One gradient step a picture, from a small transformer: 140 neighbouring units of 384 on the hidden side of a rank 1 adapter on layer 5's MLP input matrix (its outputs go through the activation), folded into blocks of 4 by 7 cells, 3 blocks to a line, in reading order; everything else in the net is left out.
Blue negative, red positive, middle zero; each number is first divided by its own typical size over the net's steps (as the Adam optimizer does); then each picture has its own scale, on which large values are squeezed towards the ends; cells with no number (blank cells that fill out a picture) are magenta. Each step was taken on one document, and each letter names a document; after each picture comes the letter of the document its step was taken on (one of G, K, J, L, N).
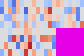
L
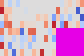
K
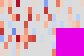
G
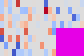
G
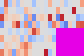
L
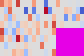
G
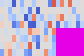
L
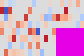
K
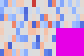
L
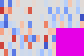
K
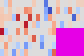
G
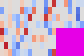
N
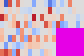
L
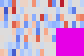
L
